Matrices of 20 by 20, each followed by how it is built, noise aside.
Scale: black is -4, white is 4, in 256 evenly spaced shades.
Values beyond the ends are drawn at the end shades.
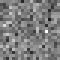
noise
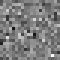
noise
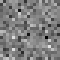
noise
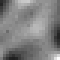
smooth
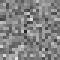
noise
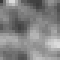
smooth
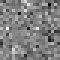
noise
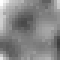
smooth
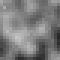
smooth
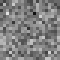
noise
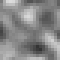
smooth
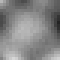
smooth
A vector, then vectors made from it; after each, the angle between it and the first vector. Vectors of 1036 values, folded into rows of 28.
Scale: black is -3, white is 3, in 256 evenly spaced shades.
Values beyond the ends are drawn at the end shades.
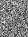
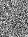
partly aligned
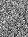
nearly parallel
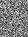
orthogonal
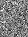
nearly parallel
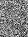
partly aligned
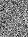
nearly opposite
